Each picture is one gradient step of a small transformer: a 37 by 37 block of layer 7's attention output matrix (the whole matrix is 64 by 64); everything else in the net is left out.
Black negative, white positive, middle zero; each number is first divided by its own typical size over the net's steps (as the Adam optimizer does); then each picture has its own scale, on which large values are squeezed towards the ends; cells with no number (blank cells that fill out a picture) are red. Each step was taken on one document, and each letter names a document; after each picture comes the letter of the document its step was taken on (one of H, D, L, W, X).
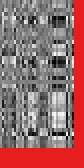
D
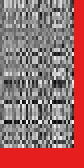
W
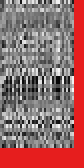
W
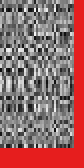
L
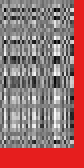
D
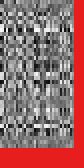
L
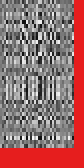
W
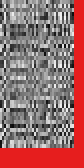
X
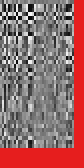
L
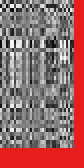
X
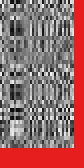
X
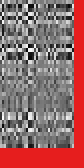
L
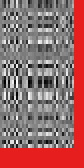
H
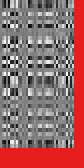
H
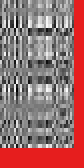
H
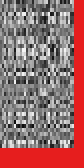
X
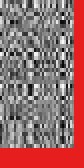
L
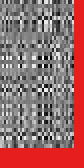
W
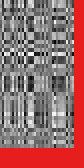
D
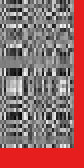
L
